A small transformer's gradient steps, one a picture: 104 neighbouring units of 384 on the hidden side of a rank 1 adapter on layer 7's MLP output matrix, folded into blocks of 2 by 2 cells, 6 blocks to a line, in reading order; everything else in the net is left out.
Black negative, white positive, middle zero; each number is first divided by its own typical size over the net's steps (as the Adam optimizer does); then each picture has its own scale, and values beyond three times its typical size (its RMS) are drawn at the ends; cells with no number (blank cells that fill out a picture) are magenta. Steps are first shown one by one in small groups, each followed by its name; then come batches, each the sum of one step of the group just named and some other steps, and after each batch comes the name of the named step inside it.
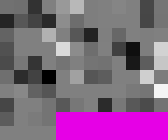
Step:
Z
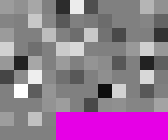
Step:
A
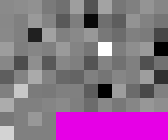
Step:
A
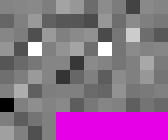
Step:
A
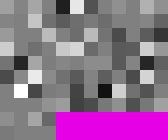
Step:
A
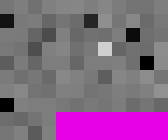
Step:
Z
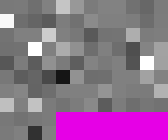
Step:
Z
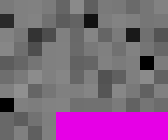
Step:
A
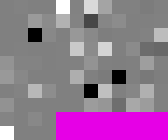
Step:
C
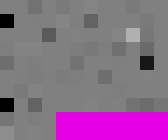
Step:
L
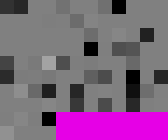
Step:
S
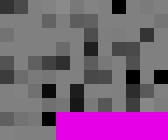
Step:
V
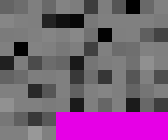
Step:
V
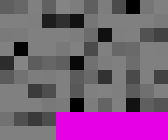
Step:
V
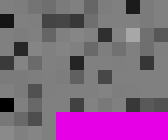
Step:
L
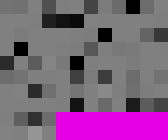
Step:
S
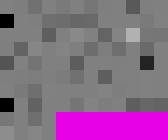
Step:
L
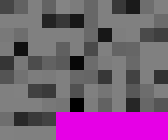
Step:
V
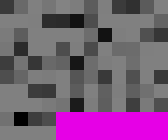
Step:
V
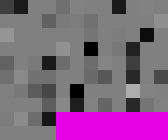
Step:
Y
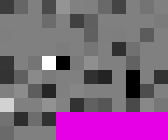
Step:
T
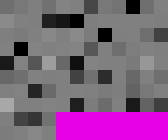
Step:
T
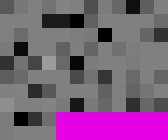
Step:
T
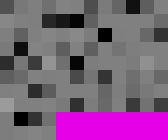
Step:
T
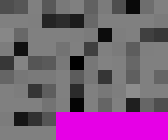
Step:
Y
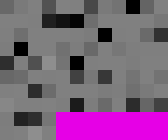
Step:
T
